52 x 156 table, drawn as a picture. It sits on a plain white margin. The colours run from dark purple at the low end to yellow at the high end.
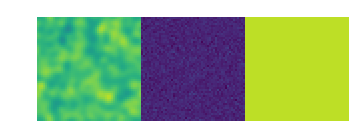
The table splits into one row of 3 panels. Panel 1,1: high, blotchy. Panel 1,2: very low, fine-grained, faint in contrast. Panel 1,3: very high, flat.
